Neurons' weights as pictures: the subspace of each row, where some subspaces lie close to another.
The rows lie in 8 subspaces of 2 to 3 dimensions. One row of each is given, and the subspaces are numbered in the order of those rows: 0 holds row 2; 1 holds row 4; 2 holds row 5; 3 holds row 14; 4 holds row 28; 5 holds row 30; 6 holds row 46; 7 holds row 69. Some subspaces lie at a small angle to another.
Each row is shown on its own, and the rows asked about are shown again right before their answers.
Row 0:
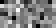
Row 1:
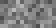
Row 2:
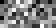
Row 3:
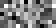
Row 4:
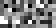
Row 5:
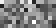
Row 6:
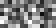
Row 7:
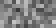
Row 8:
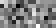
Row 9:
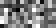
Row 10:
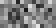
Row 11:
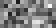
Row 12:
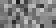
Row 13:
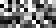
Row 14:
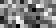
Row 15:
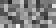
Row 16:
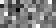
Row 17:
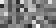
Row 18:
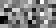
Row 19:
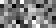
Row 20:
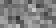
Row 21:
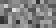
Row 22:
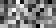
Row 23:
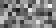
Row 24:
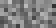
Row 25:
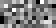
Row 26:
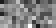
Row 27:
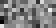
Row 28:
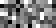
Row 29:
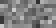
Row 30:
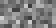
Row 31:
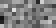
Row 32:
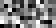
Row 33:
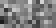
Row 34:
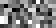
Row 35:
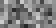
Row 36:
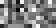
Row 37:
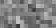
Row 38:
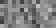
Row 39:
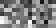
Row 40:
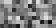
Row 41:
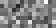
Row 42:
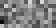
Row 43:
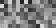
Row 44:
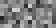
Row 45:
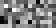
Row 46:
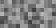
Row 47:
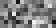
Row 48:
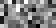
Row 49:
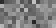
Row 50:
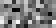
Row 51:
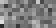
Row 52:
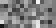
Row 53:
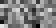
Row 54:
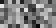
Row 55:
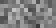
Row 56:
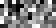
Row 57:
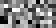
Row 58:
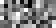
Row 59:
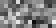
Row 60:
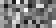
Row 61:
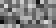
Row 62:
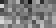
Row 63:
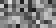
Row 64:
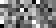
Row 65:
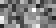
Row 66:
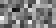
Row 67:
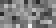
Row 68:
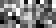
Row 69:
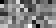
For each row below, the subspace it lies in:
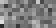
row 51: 2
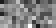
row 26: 7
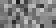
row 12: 0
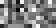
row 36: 7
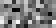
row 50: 0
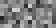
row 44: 5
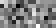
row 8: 5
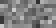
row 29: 3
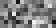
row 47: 5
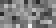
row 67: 7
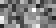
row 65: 3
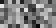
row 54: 6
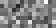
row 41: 5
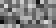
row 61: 6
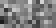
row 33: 7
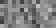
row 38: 2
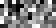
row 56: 4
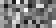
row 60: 0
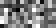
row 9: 7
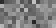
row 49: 2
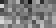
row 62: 4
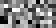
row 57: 1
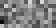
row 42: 2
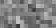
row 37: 3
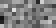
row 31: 3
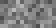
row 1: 0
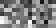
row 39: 6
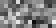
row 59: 5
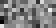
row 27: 2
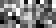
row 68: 4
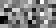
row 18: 6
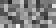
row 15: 2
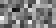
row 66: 5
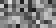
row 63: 7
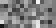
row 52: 6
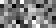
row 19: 3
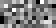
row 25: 3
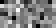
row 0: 4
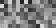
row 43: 4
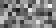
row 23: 5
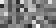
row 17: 7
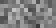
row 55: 1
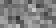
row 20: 3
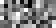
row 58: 0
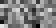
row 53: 6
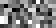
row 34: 1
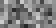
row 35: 0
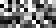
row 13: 7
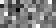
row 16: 4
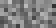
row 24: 2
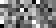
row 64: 2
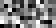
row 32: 6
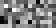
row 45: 1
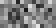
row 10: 1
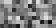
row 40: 3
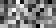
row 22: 0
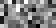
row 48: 4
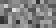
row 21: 1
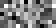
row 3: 4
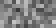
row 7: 0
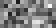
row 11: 5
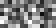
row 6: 6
